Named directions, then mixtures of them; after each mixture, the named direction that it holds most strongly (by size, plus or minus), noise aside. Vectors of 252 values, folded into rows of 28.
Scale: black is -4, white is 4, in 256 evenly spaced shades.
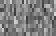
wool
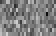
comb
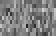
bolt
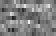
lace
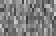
wool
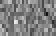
wool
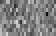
comb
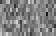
comb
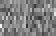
bolt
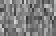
wool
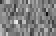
comb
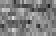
lace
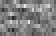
lace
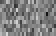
comb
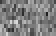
comb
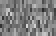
bolt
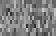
bolt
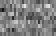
lace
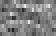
lace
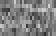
bolt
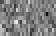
comb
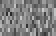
bolt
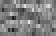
lace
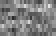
lace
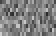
comb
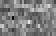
lace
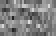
lace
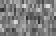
wool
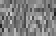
bolt
